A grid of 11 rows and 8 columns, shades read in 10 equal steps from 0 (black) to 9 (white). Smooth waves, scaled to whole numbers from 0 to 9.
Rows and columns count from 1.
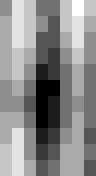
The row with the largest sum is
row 1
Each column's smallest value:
5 5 3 0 0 4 5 3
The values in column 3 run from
3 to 7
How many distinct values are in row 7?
5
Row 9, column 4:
1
